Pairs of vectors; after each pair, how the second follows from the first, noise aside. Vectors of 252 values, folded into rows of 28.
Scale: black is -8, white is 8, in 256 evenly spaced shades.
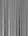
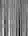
scaled up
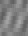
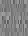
sign-scrambled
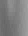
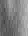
scaled up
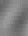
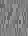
sign-scrambled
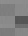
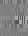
sign-scrambled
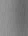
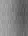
scaled up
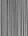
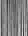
scaled up
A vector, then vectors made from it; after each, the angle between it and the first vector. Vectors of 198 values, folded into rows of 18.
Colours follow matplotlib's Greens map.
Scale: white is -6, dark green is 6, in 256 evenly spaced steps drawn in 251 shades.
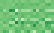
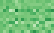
nearly opposite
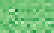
nearly opposite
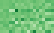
nearly opposite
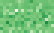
partly aligned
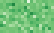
orthogonal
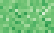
partly aligned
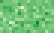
partly aligned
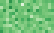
partly opposed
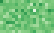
partly opposed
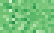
partly opposed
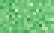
partly aligned
